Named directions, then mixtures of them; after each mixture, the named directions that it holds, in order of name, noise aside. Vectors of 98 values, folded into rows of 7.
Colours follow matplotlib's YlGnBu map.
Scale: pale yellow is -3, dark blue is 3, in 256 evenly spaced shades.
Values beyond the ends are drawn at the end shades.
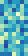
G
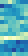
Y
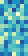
G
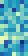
G, Y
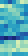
Y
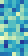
G, Y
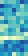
G, Y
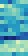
Y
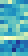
Y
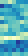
Y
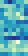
G, Y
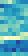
Y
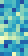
G, Y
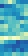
Y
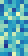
G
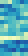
Y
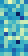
G, Y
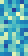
G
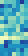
G, Y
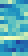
Y
